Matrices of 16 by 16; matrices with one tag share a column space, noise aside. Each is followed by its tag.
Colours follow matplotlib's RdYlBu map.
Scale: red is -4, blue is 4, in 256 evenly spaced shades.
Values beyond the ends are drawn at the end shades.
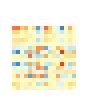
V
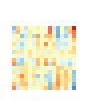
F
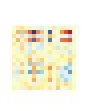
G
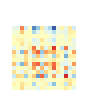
V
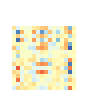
G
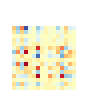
V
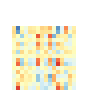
F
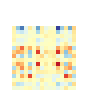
V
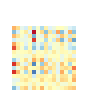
G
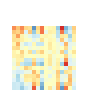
F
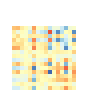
G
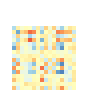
G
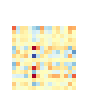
V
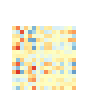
G
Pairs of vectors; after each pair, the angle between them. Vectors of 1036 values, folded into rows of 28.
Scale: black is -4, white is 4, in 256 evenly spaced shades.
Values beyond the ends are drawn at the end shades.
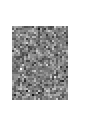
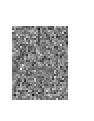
nearly parallel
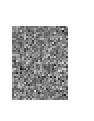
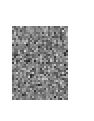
partly opposed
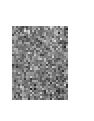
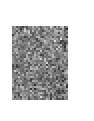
nearly parallel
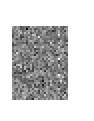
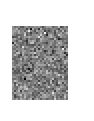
partly aligned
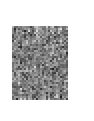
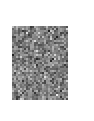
partly aligned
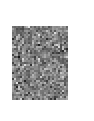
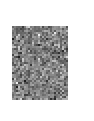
nearly parallel
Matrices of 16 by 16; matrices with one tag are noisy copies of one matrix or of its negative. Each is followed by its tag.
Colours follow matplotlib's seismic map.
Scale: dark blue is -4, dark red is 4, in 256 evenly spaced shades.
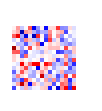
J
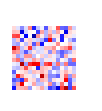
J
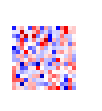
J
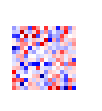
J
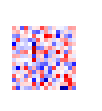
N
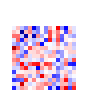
J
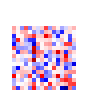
N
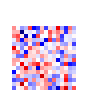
J
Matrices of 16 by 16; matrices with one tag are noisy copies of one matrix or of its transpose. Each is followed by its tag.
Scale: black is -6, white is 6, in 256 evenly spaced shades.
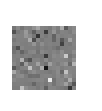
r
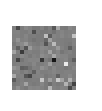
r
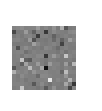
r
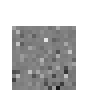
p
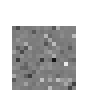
r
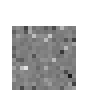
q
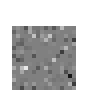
q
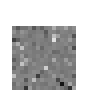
q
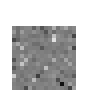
q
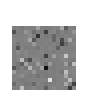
r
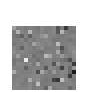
p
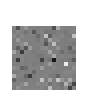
r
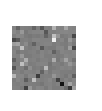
q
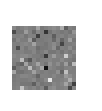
r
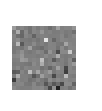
p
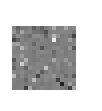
q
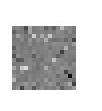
q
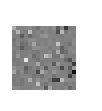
p
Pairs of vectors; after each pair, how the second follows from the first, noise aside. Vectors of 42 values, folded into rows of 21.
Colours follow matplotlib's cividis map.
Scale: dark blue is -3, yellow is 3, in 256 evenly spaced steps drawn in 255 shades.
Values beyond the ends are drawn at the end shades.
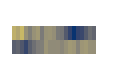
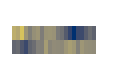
copied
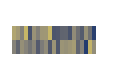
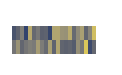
negated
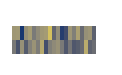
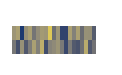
copied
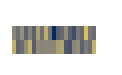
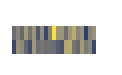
negated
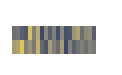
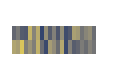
copied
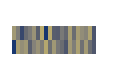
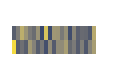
negated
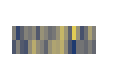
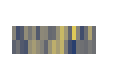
copied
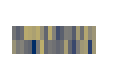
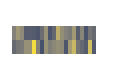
negated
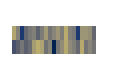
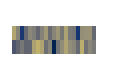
copied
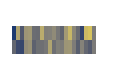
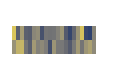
negated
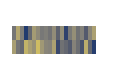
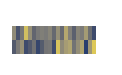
negated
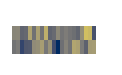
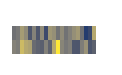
negated
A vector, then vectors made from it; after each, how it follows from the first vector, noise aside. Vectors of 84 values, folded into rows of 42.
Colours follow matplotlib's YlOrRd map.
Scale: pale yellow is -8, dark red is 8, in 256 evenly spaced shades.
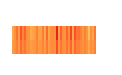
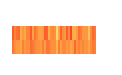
sign-scrambled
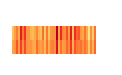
scaled up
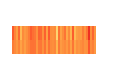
negated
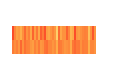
sign-scrambled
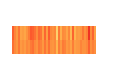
negated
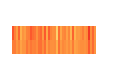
negated
